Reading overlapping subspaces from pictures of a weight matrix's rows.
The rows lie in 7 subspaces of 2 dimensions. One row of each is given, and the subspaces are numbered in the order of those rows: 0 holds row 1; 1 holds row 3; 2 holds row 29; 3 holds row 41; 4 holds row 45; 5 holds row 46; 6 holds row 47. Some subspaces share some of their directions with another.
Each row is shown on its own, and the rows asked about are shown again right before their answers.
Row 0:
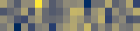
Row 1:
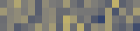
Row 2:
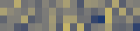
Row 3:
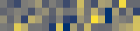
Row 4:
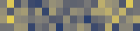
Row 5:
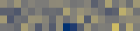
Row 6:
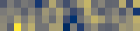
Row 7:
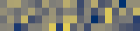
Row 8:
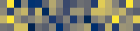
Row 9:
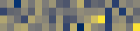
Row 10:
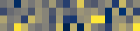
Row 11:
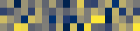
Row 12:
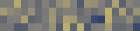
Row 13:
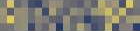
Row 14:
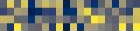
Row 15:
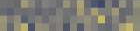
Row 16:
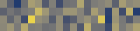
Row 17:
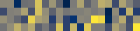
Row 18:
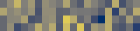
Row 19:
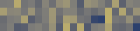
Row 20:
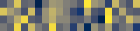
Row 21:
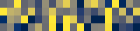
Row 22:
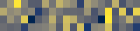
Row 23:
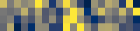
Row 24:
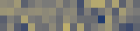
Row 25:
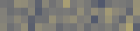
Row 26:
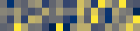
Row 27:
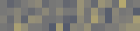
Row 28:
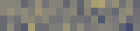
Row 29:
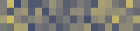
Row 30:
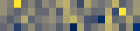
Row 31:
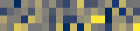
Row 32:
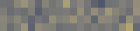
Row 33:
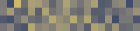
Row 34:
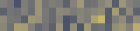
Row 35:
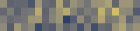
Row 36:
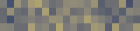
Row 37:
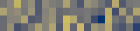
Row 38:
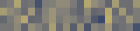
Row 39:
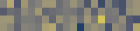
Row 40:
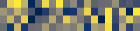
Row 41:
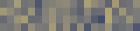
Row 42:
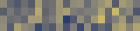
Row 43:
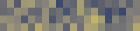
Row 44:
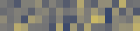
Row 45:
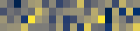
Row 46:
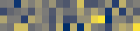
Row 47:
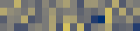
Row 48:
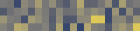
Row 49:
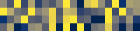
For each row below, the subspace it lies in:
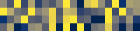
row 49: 4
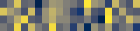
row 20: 3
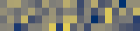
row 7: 1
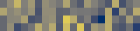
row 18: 0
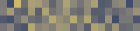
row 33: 2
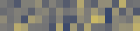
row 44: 1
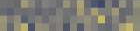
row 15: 5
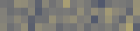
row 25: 5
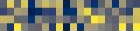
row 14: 4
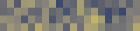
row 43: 0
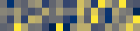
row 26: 1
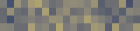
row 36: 2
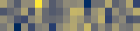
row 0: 3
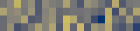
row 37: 0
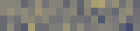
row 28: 5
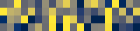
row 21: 6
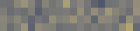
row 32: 5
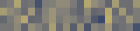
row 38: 3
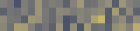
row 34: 0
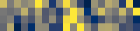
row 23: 3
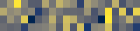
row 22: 4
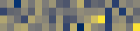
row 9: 1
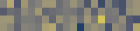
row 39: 1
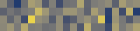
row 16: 4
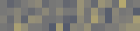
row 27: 1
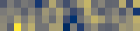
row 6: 3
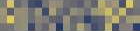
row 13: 2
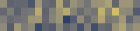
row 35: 0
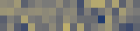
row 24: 5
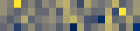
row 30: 6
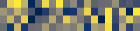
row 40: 4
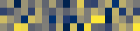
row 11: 2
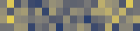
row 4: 2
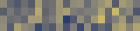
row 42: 0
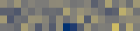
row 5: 6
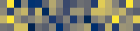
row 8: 2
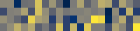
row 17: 5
